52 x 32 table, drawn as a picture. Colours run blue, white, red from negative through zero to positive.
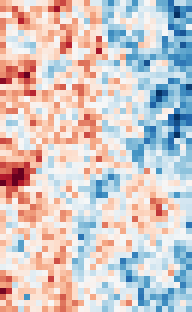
The halves do not mirror each other. The texture is blotchy. No row or column stands out. Values rise toward the left. The histogram is bell-shaped.
